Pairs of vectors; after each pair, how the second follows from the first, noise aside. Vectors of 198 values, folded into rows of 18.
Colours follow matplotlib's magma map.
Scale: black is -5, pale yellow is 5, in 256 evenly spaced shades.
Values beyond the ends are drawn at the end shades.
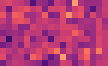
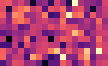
scaled up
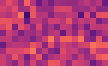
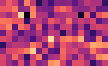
scaled up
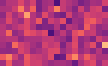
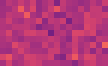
shrunk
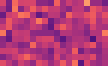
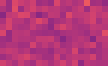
shrunk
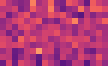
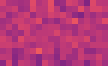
shrunk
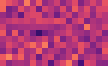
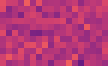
shrunk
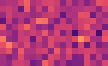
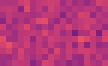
shrunk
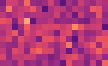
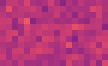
shrunk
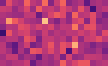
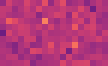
shrunk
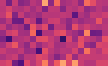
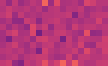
shrunk
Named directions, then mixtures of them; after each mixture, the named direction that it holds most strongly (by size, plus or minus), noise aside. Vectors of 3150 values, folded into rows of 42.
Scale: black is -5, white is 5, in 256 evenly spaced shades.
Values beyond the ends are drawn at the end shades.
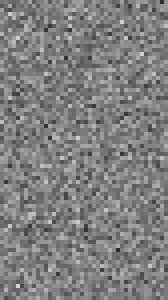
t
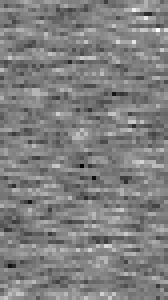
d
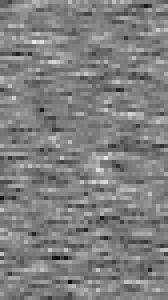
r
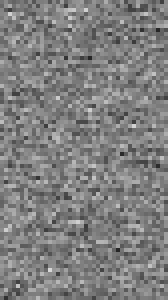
t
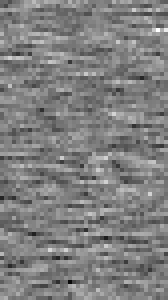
r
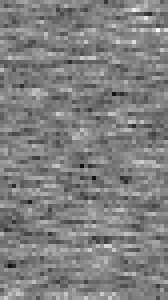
d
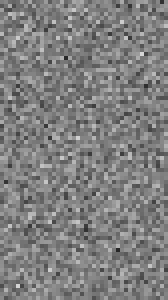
t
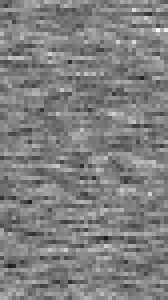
d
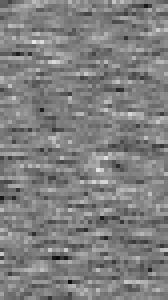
r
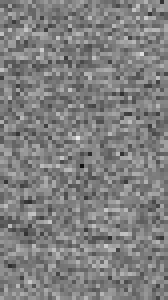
t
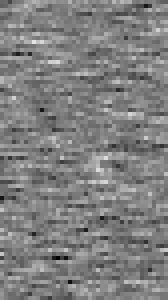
r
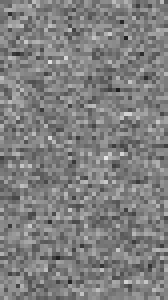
t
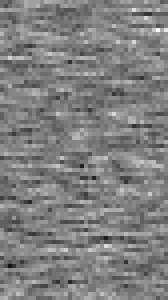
d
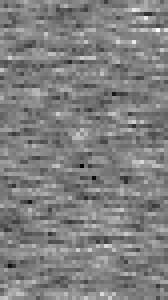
d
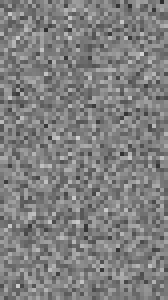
t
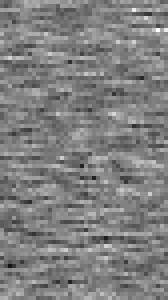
d
